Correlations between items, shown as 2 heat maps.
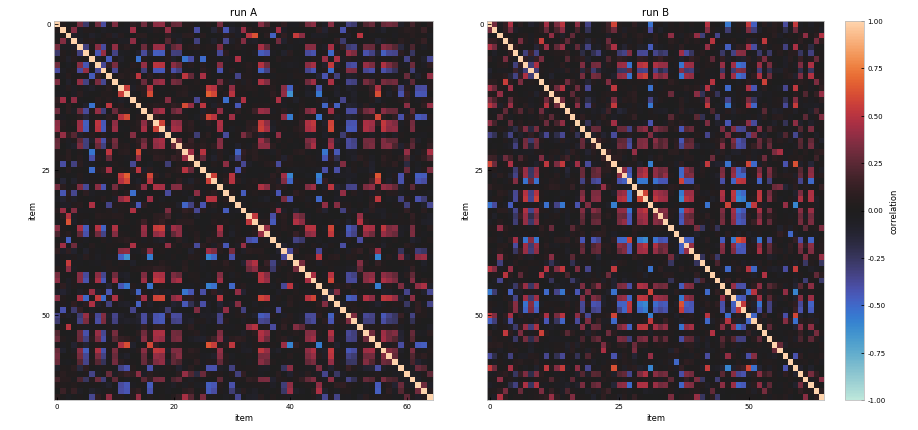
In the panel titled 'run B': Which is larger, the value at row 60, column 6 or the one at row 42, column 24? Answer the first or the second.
the second
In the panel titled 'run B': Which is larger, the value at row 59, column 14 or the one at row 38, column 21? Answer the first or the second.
the first
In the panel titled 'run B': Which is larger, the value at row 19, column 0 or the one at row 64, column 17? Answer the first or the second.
the second
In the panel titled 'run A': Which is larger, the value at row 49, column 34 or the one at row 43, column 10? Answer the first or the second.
the second
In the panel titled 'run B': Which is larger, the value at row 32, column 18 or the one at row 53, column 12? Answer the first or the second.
the first
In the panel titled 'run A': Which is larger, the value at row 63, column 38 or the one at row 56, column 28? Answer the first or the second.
the second
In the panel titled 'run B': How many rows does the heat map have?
65
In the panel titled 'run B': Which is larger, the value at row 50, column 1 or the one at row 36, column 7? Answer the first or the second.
the first
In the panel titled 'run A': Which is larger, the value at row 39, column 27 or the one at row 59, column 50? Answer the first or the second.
the first
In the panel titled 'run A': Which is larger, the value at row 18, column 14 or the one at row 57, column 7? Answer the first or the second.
the second
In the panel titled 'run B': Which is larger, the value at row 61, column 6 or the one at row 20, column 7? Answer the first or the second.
the second
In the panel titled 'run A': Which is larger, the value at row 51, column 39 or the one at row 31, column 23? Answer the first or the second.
the first
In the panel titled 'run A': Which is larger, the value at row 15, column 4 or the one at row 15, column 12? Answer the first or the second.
the first
